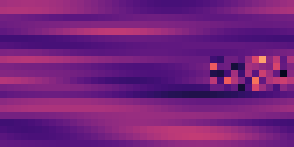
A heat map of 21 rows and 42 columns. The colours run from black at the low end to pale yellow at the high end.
Odd patch: rougher, in the middle right. Grain: streaks across. Roughest part: middle right.
